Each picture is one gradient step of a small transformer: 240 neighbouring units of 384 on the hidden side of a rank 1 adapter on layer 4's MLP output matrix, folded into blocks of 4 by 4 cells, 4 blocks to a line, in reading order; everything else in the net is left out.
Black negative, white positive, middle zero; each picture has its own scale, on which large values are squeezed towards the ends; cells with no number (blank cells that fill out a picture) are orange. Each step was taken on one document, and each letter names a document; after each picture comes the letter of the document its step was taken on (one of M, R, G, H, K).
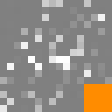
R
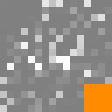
R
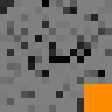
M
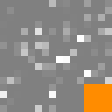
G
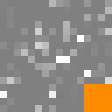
G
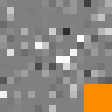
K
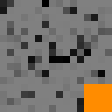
M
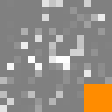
R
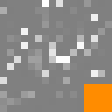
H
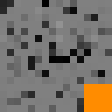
M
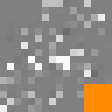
R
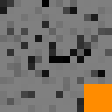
M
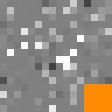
K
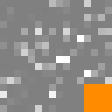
G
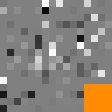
H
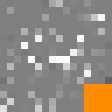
R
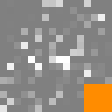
R
